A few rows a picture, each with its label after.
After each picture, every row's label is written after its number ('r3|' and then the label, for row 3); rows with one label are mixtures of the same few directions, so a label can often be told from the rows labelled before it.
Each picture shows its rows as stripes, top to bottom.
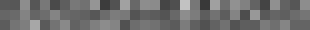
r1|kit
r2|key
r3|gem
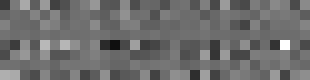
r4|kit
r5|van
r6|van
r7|van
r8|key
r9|kit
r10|key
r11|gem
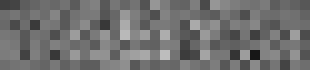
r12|gem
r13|van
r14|gem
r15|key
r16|kit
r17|key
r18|key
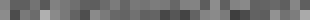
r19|kit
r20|van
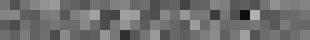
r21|van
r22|van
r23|gem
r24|van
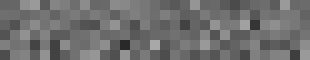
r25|gem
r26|key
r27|van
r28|kit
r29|van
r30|kit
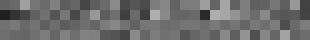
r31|kit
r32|gem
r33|key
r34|key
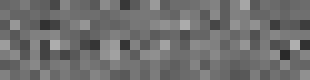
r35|van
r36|kit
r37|van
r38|van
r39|kit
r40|key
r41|gem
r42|van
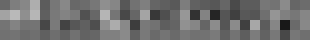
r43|gem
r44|gem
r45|key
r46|key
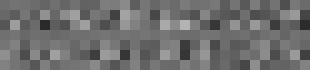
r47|key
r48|key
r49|van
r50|key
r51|kit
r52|kit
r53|van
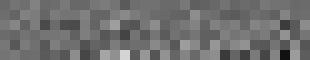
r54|gem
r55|gem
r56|key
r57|key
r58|kit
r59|key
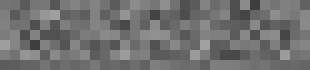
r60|key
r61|van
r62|van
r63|key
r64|gem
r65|gem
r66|gem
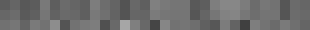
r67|gem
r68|gem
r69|van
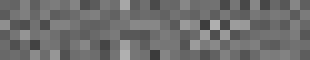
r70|key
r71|kit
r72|kit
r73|kit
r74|gem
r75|van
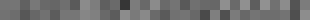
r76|key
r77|kit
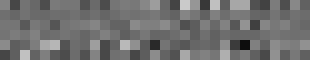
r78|kit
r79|kit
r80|key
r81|gem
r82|van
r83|kit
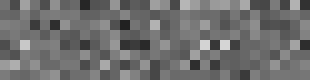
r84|kit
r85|key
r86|van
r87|key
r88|kit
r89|gem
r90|gem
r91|van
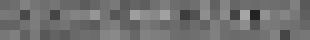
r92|kit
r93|key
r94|van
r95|key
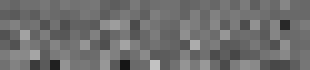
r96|key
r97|gem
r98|key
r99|kit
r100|gem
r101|gem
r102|van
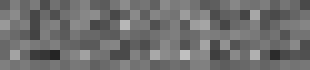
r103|van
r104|van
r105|gem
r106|gem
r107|kit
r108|van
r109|gem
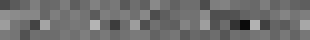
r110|gem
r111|gem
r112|van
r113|kit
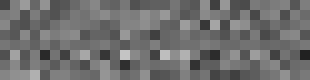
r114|kit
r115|key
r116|kit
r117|key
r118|van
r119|van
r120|gem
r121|gem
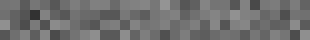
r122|key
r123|gem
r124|kit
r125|kit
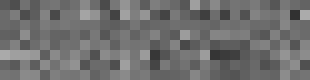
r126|gem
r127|kit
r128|key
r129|kit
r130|kit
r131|gem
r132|key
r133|gem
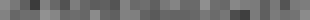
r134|gem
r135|van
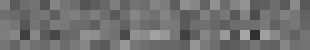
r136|kit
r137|key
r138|kit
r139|key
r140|gem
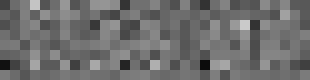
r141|gem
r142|key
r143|van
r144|van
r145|key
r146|van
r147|gem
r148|kit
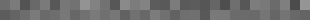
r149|kit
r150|gem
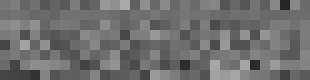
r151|key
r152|van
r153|gem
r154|key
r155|kit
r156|key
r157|van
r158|gem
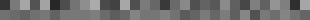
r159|kit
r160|key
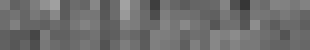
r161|van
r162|van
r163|van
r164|gem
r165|gem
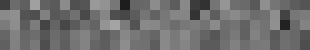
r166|gem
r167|gem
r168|key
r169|van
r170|van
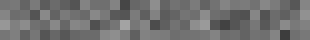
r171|key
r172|van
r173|gem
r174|key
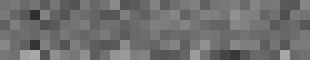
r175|key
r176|gem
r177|van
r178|van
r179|gem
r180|gem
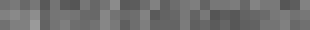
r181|key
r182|gem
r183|gem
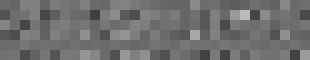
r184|gem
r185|van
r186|kit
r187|gem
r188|kit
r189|kit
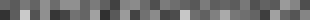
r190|key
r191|kit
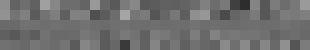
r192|van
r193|gem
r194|gem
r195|gem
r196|key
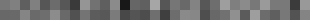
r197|key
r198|key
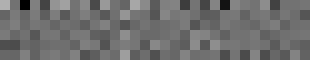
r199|kit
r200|van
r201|gem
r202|gem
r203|gem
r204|key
